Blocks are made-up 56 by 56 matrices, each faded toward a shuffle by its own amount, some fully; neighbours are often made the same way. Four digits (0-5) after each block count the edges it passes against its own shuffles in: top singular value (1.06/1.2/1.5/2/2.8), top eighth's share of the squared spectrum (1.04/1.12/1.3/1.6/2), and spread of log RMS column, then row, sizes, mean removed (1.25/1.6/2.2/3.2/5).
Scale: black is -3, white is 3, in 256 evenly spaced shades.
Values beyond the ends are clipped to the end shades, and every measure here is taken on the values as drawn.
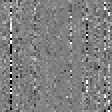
3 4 3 0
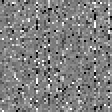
2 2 2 0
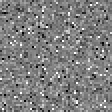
1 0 0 0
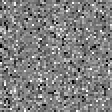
1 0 1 0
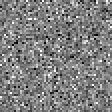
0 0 0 0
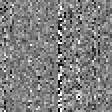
2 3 4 0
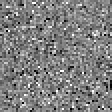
0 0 0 0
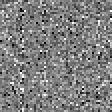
1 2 2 0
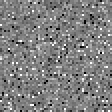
2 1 0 1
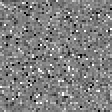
0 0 0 0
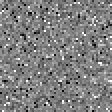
0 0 0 0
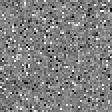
0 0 0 0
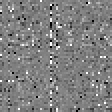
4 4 2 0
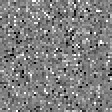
2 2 1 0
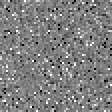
0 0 0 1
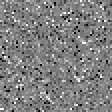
1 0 0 0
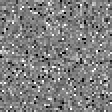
2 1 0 0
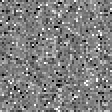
2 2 0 0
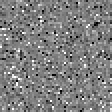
2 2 0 0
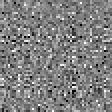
4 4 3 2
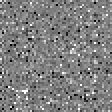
3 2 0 1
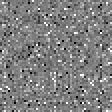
2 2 1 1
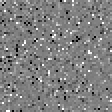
0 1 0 0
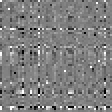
5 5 3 3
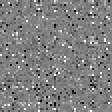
3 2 1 0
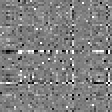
4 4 2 3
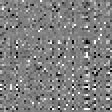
4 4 2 2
